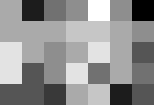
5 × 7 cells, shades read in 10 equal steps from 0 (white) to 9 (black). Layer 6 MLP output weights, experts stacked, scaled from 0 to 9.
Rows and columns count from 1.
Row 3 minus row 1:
-2 -5 -1 -1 1 -1 -3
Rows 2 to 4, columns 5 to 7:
2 3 4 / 1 3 6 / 5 3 5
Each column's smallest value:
1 3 3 1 0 3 4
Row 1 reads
3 8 5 4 0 4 9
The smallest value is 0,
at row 1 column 5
